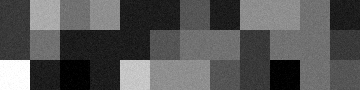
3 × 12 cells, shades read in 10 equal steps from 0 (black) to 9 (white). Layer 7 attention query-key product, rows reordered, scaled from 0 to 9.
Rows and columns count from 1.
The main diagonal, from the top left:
2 4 0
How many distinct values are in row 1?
6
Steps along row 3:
down down up up down same down down down up down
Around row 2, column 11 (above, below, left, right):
4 4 4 2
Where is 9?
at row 3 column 1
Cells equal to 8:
0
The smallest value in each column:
2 1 0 1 1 1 3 1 2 0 4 1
